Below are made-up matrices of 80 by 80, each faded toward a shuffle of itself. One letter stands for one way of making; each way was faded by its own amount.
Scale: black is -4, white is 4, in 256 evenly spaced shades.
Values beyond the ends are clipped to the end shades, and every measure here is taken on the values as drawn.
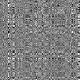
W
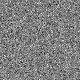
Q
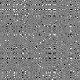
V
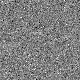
Q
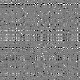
V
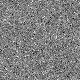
Q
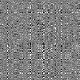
W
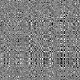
W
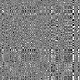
W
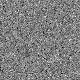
Q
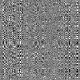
W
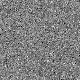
Q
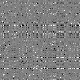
V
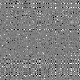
V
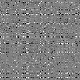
V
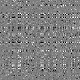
V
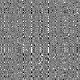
W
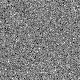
Q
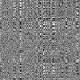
W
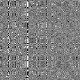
W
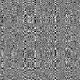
W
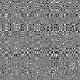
V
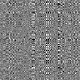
W
